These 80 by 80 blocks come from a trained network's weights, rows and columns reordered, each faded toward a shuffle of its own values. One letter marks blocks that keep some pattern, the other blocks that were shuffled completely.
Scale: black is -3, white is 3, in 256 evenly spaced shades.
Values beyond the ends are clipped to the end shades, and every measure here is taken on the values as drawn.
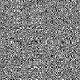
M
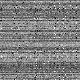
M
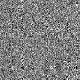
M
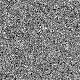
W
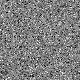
W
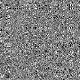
M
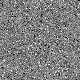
W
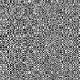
M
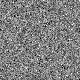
W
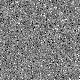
W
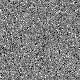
W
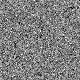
W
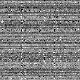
M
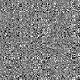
M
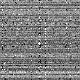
M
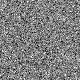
W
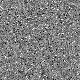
W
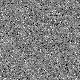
W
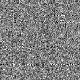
M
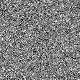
W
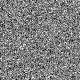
W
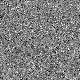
W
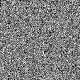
W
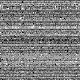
M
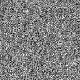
M
